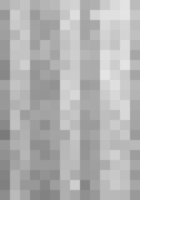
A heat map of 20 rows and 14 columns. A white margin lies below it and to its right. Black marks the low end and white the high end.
Ninth with the highest average: top right. Slope: up to the top right. Stripes: upright, repeating 3 times. Ninth with the lowest average: bottom left. Average level on the scale: 70%.
